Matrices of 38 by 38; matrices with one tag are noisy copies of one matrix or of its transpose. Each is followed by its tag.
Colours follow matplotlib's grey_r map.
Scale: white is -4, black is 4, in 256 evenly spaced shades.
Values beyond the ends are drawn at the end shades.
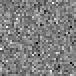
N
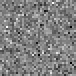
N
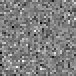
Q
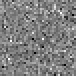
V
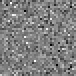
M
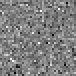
V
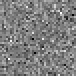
V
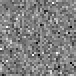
N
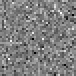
V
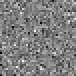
Q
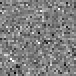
V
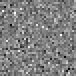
M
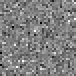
Q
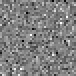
Q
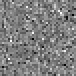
V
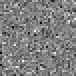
Q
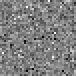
N
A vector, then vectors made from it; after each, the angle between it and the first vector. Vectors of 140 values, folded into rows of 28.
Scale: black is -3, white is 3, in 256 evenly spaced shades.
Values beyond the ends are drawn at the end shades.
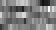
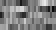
nearly opposite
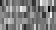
partly opposed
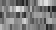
nearly opposite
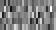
orthogonal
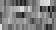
nearly opposite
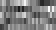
nearly parallel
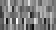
orthogonal
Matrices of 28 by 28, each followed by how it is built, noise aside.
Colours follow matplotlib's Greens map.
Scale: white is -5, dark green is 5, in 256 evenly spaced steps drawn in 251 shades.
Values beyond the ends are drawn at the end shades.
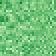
low rank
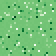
sparse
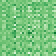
low rank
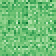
low rank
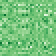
low rank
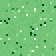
sparse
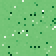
sparse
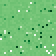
sparse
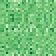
low rank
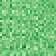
low rank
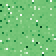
sparse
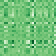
low rank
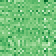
low rank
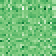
low rank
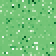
sparse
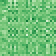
low rank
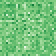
low rank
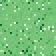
sparse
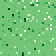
sparse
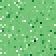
sparse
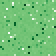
sparse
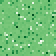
sparse
